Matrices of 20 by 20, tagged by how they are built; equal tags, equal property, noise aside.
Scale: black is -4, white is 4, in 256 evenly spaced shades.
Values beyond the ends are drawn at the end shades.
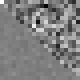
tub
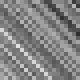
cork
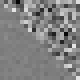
tub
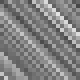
cork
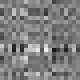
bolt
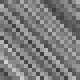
cork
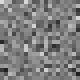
bolt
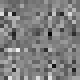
bolt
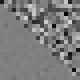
tub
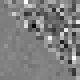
tub
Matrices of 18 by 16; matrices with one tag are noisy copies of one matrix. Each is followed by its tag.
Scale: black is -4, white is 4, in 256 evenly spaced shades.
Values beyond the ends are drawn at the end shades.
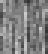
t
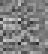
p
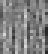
t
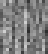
t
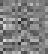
p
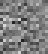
p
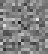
p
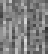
t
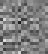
p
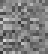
p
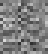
p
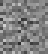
p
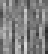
t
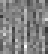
t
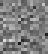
p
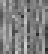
t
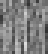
t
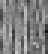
t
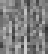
t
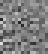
p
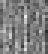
t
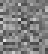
p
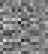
p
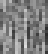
t
